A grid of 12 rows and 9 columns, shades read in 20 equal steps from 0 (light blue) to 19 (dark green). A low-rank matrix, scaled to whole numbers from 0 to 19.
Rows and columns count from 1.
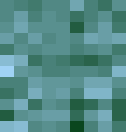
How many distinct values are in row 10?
7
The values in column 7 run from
4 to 15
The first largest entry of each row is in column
8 6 6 2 1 7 4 1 1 6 1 6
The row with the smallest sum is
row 4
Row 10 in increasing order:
5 9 9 10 10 13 14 15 16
